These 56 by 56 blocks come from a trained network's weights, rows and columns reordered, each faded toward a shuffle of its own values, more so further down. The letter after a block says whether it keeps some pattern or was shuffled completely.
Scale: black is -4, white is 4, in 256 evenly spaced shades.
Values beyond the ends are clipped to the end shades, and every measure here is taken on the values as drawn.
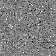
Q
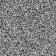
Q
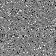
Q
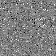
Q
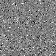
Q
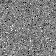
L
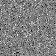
L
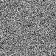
L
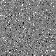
Q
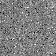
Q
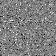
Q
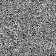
Q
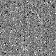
Q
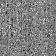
Q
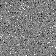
L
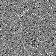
L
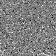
Q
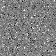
L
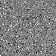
Q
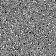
L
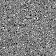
L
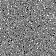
L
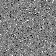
L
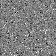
L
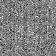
Q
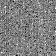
Q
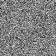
L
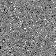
L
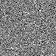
Q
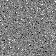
L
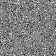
L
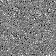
Q
